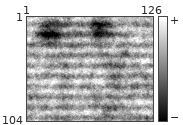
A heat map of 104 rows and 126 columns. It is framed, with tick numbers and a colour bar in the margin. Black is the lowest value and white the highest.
Stripes: horizontal, repeating 10 times. Dips: two. Seam: none. Odd rows or columns: none.
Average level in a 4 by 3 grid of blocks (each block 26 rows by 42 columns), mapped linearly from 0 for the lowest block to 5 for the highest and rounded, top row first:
004
333
553
333
